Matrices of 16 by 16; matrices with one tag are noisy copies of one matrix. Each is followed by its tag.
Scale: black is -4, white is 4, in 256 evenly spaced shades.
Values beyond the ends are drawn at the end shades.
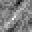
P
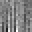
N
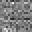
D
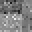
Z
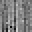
N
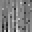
N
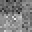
Z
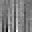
N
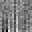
N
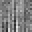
N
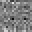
D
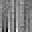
N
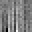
N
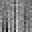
N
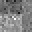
Z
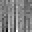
N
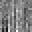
N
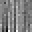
N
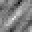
P
